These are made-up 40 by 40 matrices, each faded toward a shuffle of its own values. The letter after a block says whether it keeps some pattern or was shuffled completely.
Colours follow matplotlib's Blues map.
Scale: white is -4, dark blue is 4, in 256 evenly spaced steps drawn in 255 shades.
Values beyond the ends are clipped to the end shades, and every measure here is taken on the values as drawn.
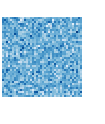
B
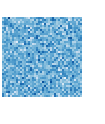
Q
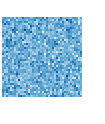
Q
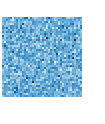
Q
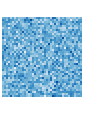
Q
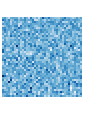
Q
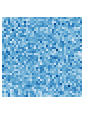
B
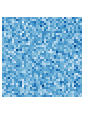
B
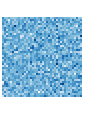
B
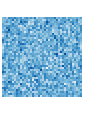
B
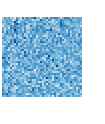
B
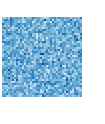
Q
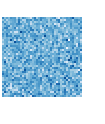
B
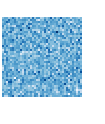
B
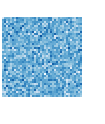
Q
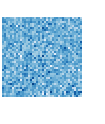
B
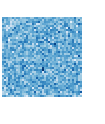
Q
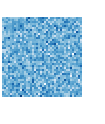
Q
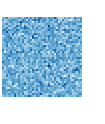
Q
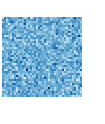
B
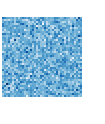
Q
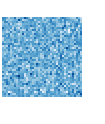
B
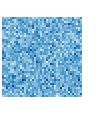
Q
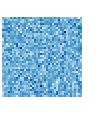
B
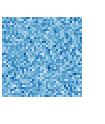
Q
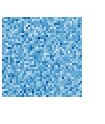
Q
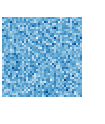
B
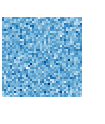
Q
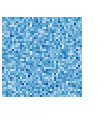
B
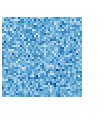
Q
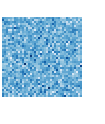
Q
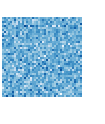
Q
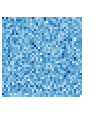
B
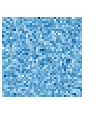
B
